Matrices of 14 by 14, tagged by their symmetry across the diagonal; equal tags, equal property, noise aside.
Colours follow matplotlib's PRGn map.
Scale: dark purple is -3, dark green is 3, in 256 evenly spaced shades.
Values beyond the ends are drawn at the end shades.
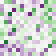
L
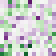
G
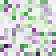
G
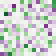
L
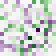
L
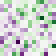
L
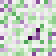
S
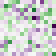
G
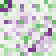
S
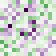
S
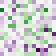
G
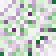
S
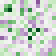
S
